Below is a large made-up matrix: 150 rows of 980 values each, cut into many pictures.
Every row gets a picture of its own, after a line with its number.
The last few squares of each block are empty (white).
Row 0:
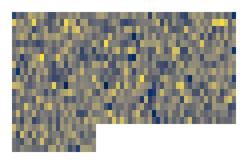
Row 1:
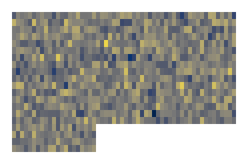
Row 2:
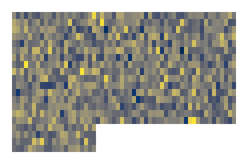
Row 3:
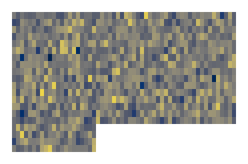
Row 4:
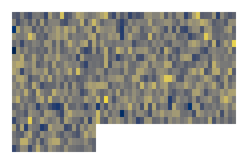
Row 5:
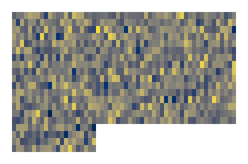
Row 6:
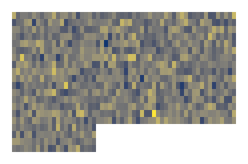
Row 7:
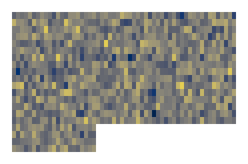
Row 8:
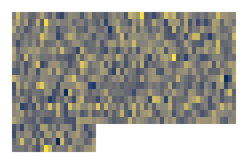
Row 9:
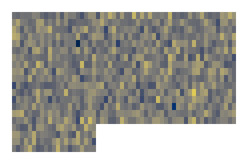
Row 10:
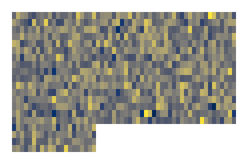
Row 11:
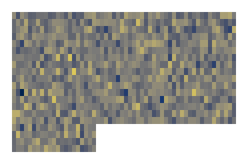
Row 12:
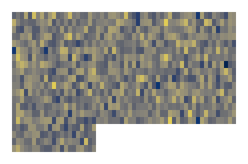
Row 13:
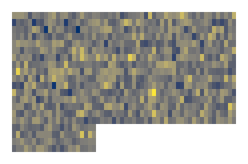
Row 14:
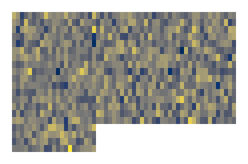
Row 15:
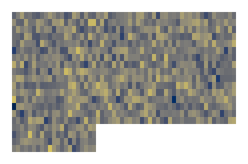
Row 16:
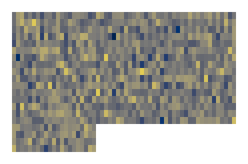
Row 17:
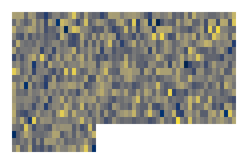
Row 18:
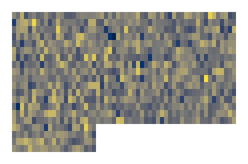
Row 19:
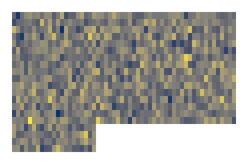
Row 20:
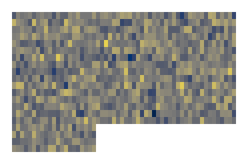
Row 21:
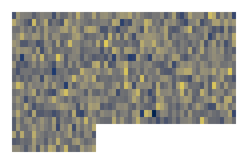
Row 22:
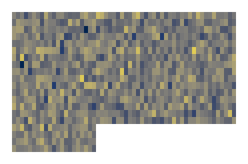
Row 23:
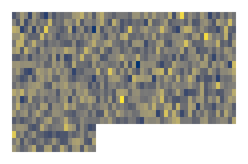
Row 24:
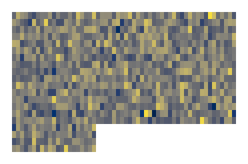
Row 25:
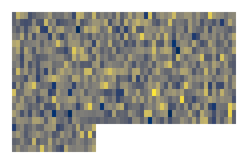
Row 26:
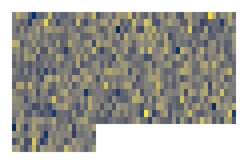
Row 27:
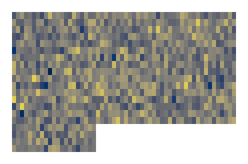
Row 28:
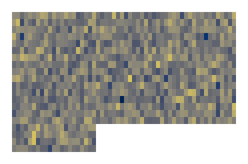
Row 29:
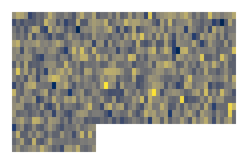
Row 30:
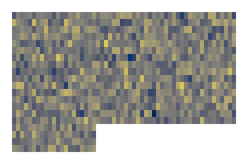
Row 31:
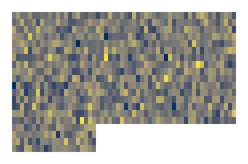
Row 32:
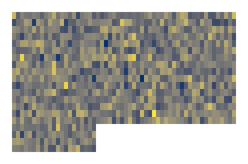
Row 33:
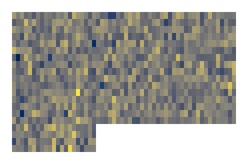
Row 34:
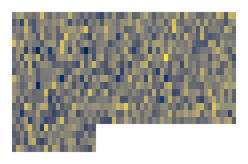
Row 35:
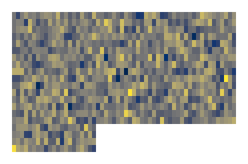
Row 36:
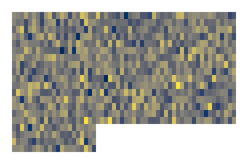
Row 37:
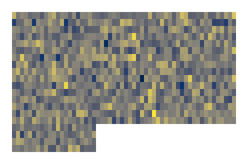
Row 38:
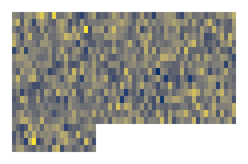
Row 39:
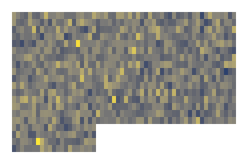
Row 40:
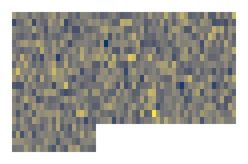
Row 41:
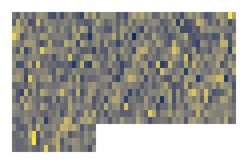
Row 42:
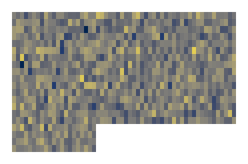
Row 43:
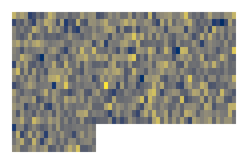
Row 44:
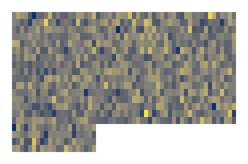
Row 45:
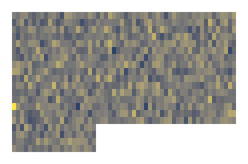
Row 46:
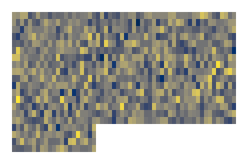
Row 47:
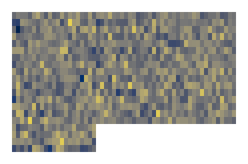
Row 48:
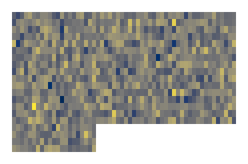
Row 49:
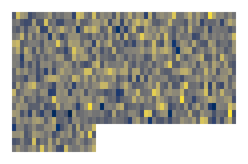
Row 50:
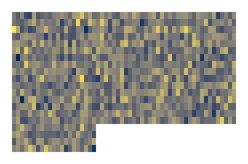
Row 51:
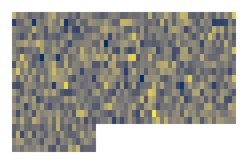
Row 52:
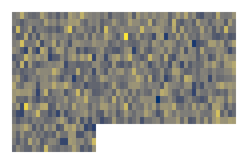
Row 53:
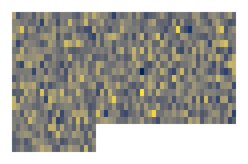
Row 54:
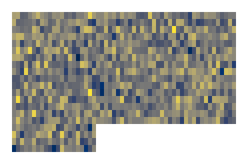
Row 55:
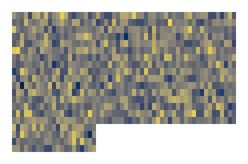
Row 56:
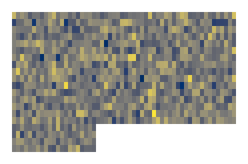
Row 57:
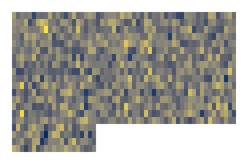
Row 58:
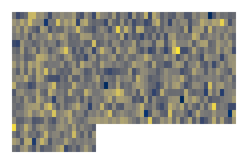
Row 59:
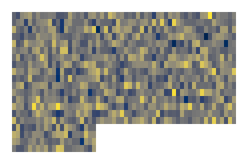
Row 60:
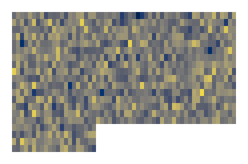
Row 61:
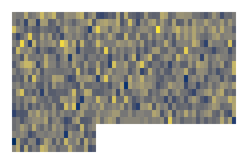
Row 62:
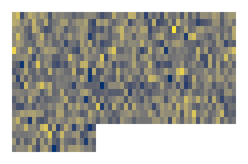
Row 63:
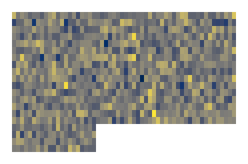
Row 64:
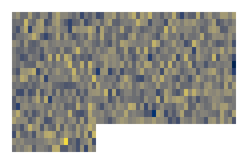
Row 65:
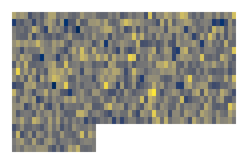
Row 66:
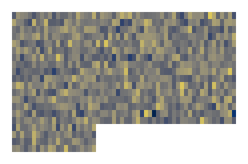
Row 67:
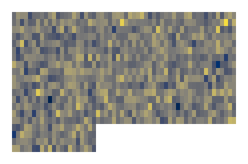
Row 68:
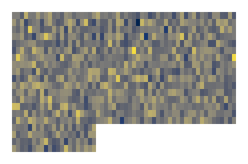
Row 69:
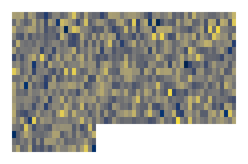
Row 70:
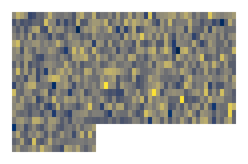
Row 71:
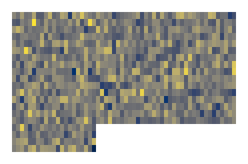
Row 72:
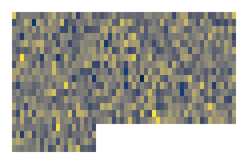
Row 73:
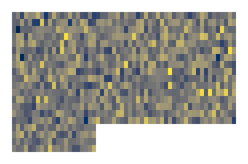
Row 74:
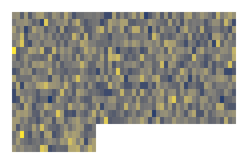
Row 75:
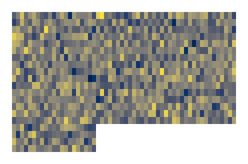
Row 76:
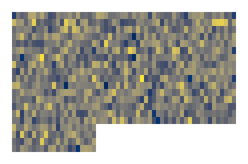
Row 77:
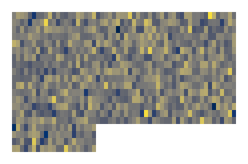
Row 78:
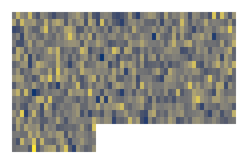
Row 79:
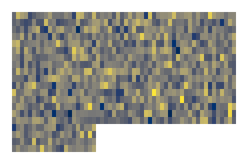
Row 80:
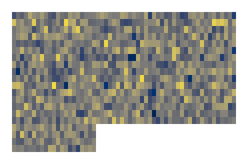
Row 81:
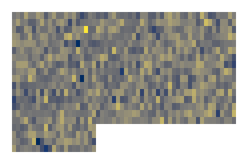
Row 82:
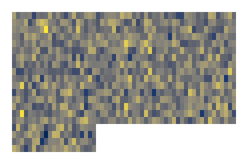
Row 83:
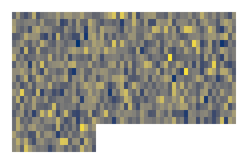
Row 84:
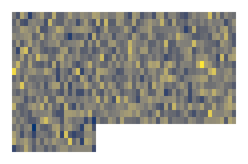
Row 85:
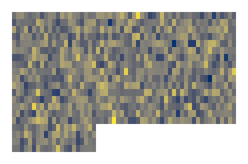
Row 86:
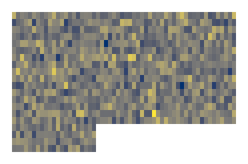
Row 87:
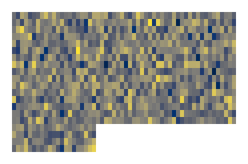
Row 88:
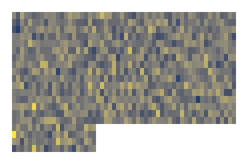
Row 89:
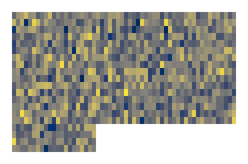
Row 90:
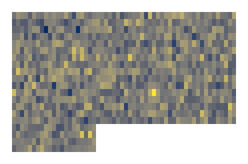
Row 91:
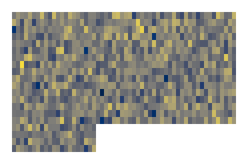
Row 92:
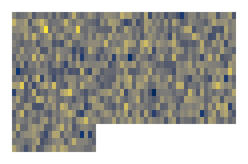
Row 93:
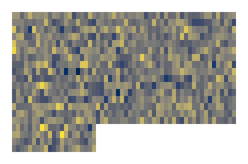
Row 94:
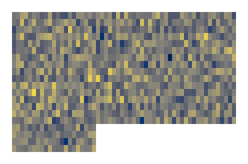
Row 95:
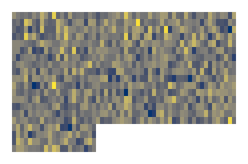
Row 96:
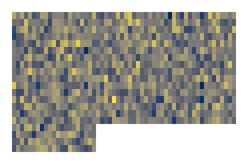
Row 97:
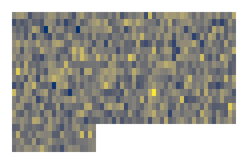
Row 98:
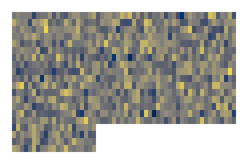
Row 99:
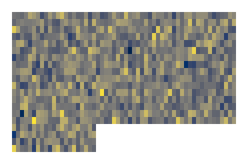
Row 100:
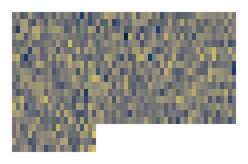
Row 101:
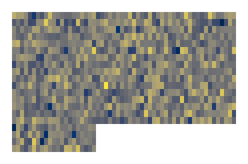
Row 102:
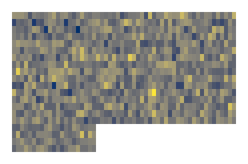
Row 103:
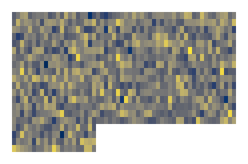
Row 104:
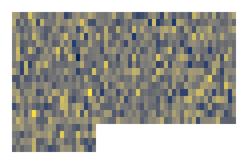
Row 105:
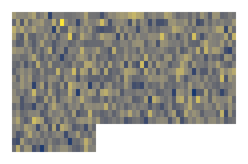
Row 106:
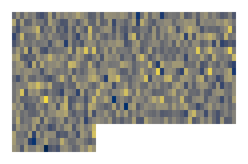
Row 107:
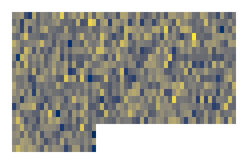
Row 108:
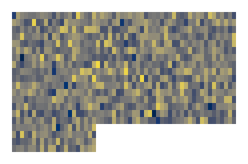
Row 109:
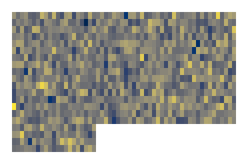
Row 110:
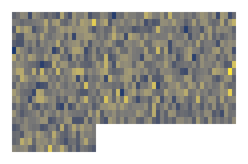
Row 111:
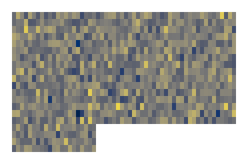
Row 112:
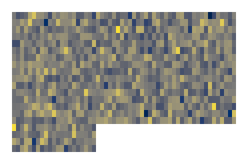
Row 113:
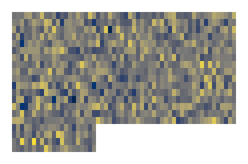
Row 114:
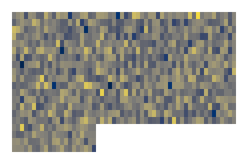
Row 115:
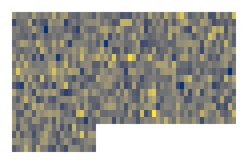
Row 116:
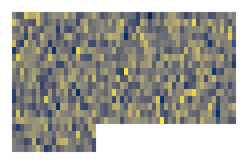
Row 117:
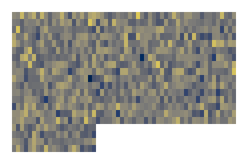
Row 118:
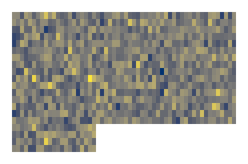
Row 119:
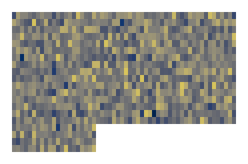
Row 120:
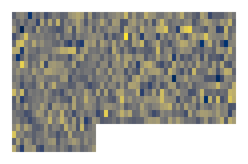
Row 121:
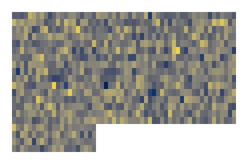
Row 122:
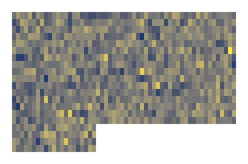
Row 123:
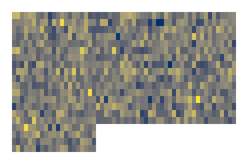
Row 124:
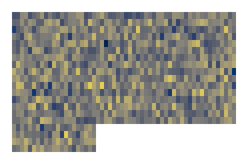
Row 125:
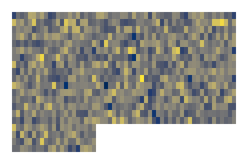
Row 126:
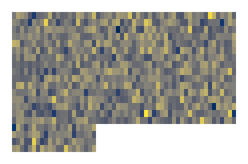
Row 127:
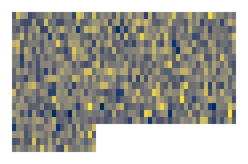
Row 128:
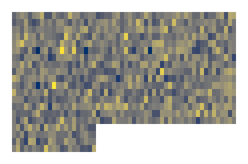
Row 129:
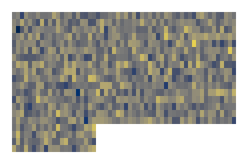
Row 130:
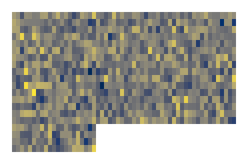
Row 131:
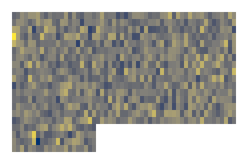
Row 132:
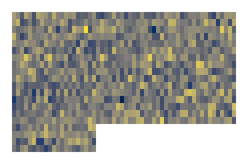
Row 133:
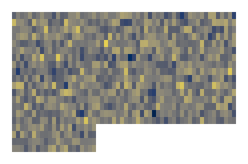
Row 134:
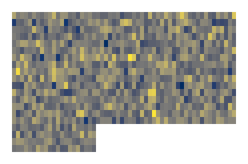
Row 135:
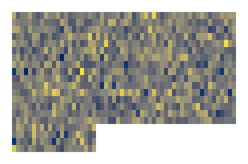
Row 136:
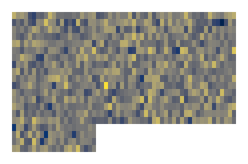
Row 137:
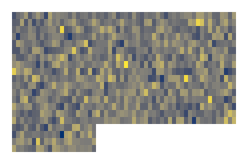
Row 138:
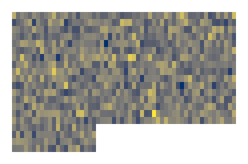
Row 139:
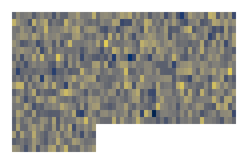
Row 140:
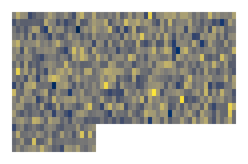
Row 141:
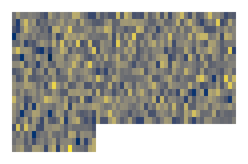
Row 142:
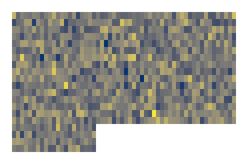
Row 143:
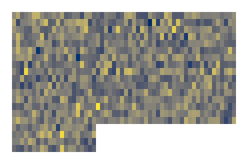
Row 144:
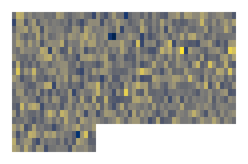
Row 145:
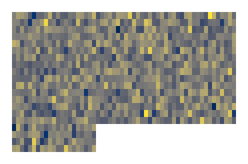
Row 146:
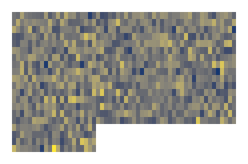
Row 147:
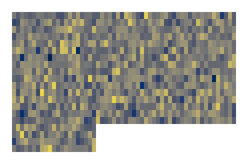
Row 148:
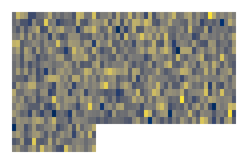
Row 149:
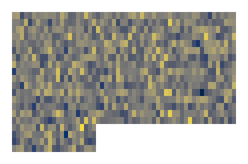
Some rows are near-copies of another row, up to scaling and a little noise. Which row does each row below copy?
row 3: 147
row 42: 22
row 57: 82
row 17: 69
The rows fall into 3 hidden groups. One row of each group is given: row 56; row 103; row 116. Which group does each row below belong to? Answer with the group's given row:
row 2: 116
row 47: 103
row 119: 56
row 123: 103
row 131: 116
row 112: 56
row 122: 116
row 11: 116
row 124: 103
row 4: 103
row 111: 116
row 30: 56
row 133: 56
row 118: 116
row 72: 56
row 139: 56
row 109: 103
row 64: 116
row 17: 103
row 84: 103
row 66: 56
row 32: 56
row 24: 56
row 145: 56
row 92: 56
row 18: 116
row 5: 116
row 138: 56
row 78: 103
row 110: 103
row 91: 116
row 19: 103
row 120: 116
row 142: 56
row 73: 116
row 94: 116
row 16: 116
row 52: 116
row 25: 56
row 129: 116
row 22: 116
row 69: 103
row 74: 103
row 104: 103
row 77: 56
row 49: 56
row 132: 116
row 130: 103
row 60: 103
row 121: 56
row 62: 103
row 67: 103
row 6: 56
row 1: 56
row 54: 103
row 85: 103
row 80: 56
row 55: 103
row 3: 116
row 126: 56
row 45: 103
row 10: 56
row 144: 116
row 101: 56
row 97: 56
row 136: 56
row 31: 116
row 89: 116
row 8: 103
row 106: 116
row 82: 56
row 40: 56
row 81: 116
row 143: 103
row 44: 56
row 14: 116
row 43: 56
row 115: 56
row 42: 116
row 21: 56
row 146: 103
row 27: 103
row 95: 116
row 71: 116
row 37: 56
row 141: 116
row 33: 116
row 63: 56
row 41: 116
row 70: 56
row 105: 103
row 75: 116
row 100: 116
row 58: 56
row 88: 103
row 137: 103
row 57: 56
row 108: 56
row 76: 56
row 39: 116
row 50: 116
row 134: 56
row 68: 116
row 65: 56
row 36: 116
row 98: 56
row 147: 116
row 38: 116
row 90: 56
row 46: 103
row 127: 56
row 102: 56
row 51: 56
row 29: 56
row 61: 116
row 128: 116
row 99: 103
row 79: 56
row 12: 116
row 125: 56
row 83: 116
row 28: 116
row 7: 56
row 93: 103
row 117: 116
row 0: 56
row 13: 56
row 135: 103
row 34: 116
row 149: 103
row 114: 116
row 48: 103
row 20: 56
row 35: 103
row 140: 56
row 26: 56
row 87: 103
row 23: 116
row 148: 56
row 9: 116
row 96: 116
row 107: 116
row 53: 116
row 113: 103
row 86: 56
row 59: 103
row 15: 103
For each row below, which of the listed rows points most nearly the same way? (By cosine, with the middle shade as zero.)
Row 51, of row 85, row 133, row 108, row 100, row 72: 72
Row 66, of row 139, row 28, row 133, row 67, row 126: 139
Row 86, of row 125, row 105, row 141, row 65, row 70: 65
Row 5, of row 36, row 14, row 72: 36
